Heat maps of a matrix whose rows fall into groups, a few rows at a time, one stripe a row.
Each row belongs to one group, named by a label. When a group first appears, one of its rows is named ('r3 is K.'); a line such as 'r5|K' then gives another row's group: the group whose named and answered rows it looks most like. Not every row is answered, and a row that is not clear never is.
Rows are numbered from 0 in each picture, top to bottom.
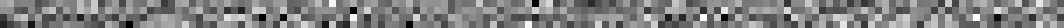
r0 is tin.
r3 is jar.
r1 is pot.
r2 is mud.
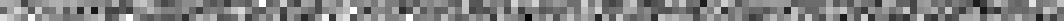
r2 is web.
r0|pot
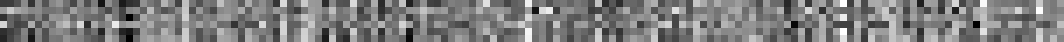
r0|jar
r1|tin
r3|pot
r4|jar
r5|jar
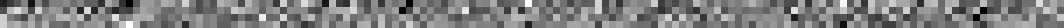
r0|jar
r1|mud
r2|pot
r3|web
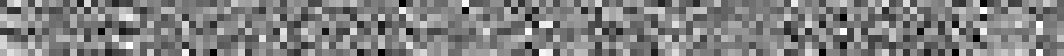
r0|mud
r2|web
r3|tin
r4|jar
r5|pot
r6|web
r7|tin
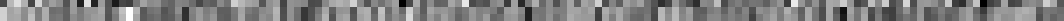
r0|mud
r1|web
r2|web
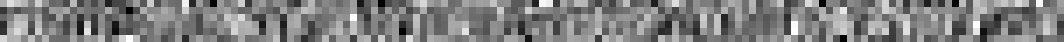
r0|tin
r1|jar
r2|mud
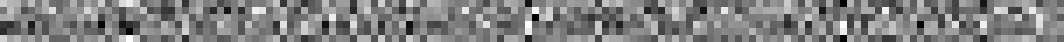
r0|web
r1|pot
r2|tin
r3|jar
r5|web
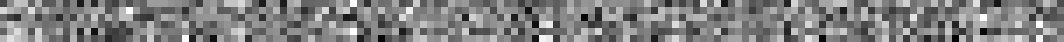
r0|mud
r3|tin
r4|mud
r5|tin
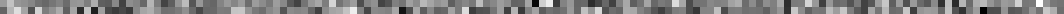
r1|mud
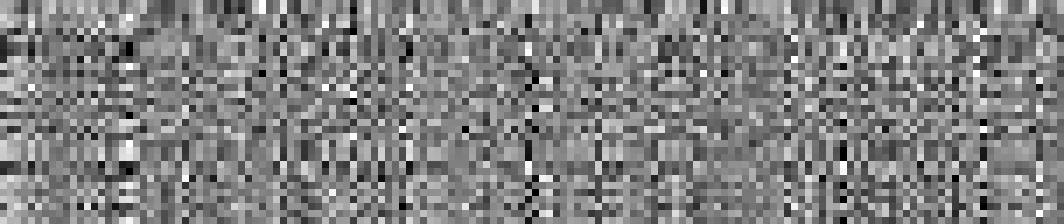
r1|pot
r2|web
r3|web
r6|jar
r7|jar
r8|mud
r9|web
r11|tin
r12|web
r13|mud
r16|jar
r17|web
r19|mud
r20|web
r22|web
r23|jar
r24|jar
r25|tin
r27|tin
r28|web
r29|mud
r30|tin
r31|web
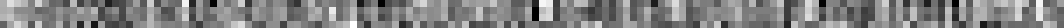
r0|tin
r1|tin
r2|tin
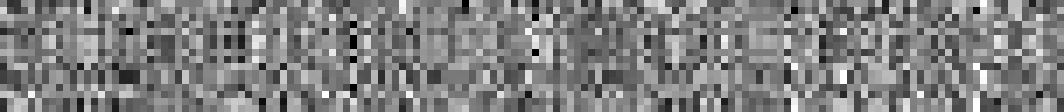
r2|tin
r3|pot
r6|pot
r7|tin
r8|pot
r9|mud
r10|jar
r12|pot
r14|mud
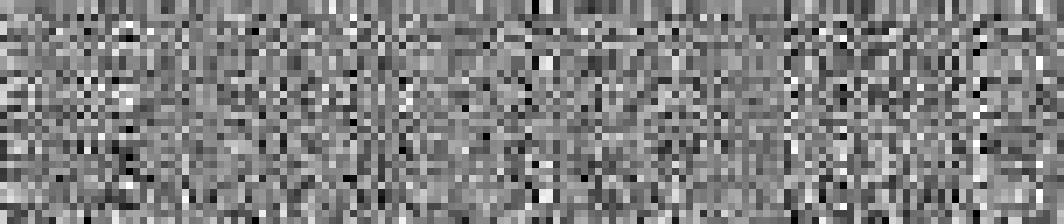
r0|tin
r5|jar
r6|web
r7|pot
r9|tin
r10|pot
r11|mud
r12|web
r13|pot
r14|web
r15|pot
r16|mud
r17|pot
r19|web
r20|mud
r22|jar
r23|tin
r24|jar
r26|web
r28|tin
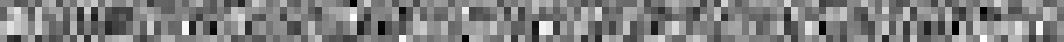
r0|pot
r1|mud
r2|mud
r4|tin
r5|pot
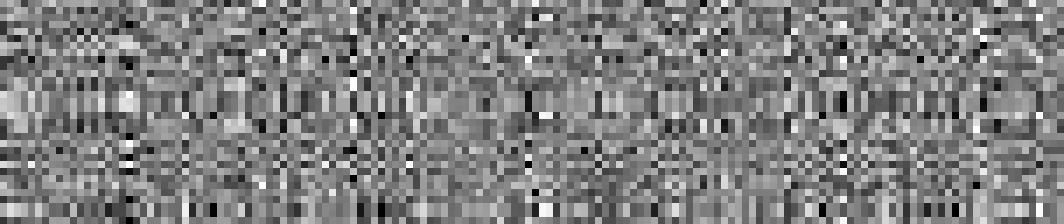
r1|mud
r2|tin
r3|jar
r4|mud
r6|web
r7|pot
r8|jar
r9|jar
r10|pot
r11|mud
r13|web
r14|web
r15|web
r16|tin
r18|mud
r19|jar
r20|web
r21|pot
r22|jar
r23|web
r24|jar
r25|pot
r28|jar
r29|tin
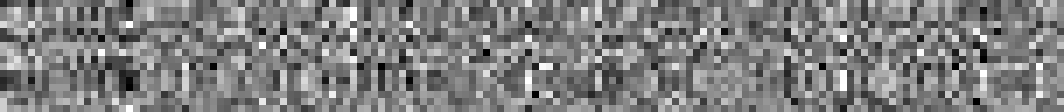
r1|mud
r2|mud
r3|web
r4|mud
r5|jar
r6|pot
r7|web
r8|mud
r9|tin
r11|jar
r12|jar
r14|pot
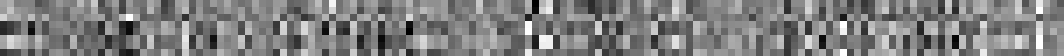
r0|tin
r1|tin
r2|web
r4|jar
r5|tin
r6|tin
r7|jar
